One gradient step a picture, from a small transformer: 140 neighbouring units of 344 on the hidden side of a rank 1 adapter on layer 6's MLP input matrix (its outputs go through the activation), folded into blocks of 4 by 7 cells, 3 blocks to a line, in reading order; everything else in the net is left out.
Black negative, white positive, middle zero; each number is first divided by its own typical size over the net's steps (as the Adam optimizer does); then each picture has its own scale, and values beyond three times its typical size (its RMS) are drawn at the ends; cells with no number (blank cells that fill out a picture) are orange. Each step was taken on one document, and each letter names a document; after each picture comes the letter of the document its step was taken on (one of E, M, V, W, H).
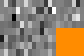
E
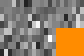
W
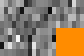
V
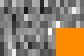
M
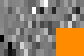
E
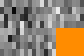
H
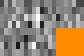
W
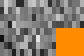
M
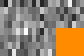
M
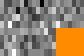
M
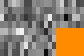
W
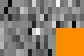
V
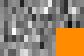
H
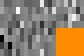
E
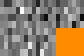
V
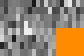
M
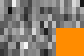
W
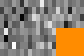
H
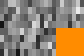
W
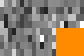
H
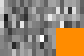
H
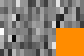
V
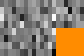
H
